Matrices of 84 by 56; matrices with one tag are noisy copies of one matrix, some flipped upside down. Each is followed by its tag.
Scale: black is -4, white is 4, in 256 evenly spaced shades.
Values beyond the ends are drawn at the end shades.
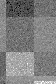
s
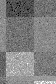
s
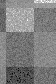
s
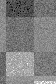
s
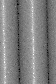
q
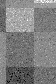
s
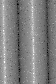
q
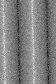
q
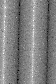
q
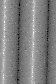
q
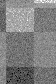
s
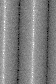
q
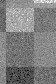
s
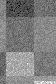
s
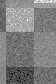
s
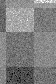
s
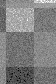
s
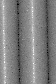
q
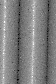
q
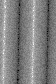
q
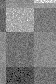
s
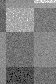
s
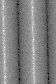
q
